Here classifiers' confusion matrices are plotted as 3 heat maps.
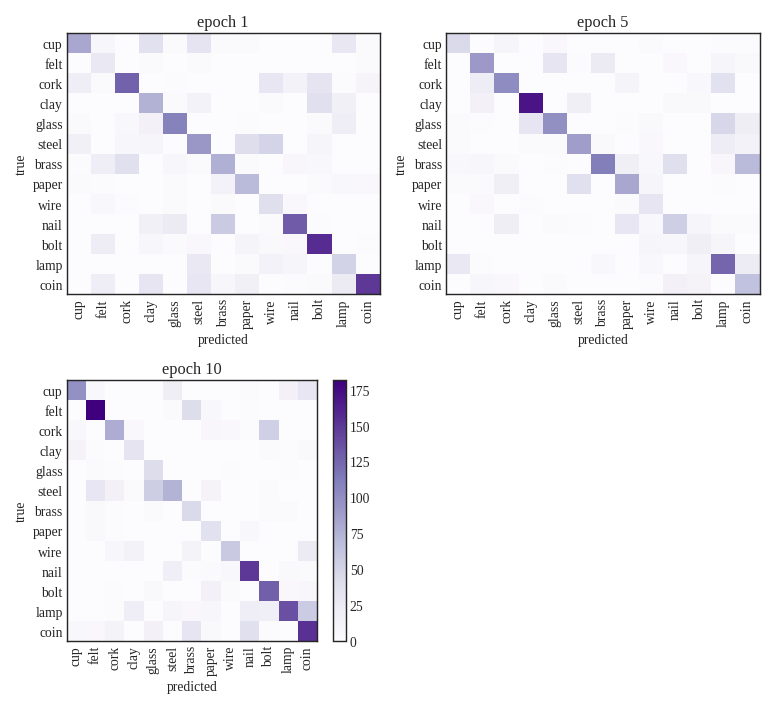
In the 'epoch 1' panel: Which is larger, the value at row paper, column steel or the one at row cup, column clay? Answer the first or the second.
the second
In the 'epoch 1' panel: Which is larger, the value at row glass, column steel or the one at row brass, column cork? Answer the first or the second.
the second
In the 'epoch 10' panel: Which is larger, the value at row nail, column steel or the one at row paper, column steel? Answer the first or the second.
the first
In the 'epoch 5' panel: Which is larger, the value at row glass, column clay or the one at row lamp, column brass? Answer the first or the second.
the first
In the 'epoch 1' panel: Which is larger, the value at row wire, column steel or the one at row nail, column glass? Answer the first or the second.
the second
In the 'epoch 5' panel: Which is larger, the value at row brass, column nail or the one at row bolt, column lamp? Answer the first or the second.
the first
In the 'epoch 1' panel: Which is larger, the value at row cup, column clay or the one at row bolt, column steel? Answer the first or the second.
the first
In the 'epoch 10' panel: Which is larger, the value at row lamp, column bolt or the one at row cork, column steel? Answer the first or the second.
the first
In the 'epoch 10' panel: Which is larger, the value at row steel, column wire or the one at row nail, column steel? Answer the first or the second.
the second
